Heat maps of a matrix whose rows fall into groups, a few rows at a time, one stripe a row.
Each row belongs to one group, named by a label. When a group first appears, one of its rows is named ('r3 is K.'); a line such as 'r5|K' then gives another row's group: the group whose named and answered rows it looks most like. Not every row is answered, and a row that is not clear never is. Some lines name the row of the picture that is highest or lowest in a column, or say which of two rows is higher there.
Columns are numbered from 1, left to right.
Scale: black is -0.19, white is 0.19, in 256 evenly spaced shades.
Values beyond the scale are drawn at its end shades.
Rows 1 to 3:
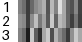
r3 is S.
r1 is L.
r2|L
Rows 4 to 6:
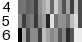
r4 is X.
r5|L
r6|S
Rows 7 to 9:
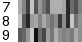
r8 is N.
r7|L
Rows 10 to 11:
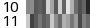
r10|L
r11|X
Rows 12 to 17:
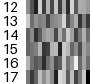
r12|N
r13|X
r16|X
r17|L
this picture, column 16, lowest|17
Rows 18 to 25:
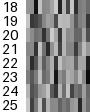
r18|N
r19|L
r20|X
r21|S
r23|L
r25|X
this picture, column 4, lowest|19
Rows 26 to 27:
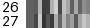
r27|S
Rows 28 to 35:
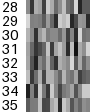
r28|X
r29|L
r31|N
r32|L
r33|X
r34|S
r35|S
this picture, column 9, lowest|35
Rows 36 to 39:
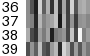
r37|N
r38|N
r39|S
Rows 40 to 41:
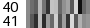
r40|X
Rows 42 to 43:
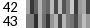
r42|L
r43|S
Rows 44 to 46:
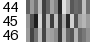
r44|S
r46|X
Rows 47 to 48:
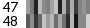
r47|N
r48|N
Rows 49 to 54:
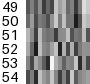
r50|S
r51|L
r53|X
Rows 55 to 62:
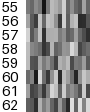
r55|X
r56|X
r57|X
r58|X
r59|L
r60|S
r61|X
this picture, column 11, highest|59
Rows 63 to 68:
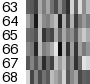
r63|N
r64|N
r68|X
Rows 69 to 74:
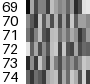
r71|X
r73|S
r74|X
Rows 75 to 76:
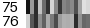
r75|S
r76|L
